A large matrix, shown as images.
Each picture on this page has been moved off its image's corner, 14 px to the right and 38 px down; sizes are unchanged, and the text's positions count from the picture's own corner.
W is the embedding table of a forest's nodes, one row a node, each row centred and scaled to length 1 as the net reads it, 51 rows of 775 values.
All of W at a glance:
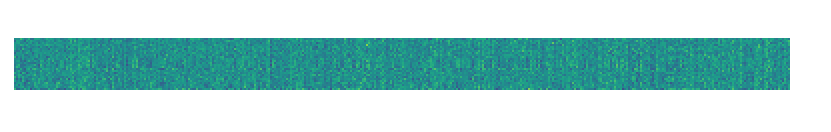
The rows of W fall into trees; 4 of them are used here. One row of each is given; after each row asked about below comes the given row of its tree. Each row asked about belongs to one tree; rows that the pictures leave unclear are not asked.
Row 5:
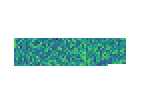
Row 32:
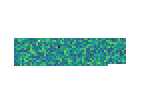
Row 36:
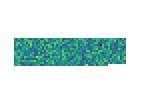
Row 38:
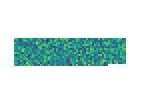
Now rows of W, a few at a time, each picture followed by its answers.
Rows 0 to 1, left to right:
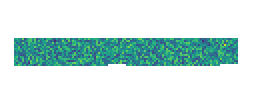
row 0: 5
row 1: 36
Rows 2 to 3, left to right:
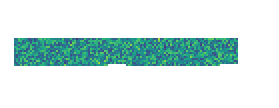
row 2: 32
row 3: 36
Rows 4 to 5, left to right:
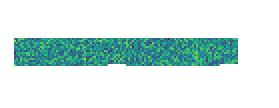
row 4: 32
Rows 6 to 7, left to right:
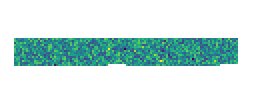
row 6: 36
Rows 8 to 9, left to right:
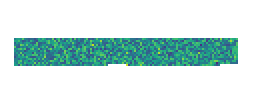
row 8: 32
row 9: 38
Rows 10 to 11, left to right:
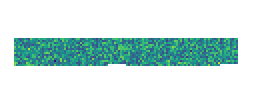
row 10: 38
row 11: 5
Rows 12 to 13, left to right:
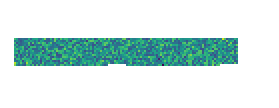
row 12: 38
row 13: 36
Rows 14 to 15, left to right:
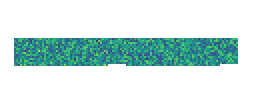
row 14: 32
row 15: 36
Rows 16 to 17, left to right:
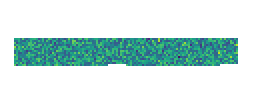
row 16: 5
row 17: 36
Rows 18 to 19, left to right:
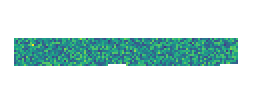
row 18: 5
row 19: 38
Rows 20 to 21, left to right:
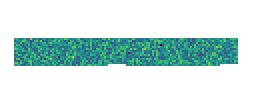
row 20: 38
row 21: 32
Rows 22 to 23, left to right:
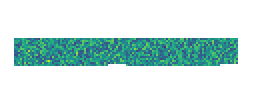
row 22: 32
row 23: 32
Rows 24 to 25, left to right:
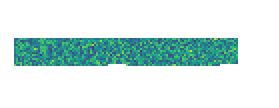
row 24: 32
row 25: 38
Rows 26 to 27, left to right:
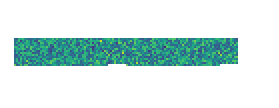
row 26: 32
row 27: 32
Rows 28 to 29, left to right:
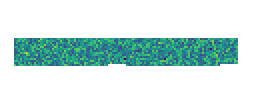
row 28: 32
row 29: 32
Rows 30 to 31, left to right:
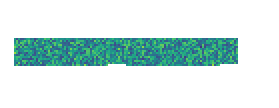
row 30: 36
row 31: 36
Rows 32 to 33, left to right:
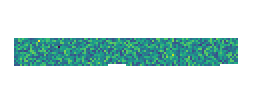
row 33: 36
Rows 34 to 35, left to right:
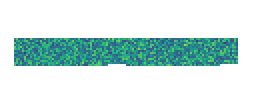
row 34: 38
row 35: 5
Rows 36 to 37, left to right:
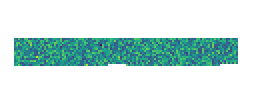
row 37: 32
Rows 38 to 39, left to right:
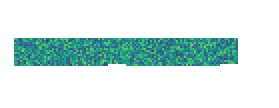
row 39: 5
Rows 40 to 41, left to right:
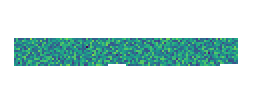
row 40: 38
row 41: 38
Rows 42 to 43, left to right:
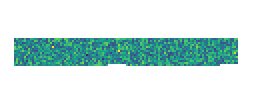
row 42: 38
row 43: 5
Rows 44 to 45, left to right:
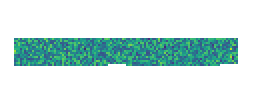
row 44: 36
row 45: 36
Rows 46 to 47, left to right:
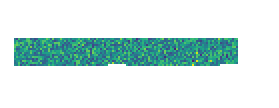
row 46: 36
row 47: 5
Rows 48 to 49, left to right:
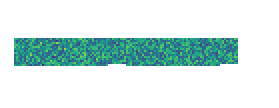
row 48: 5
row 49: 36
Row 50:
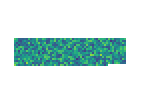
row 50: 38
